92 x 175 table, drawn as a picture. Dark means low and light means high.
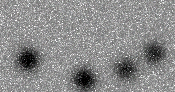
Odd rows or columns: none. Mirror symmetry: none. Ninth with the lowest average: bottom middle. Dips: four.
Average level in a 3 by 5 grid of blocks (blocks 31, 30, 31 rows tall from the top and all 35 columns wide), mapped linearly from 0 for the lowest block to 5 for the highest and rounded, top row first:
55555 / 24541 / 34014
